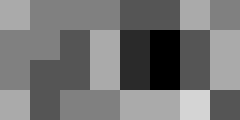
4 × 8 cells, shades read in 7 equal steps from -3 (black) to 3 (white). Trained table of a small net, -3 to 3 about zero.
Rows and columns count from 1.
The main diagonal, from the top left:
1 0 -1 0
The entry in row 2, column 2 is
0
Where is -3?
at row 2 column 6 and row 3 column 6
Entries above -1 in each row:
6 4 3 6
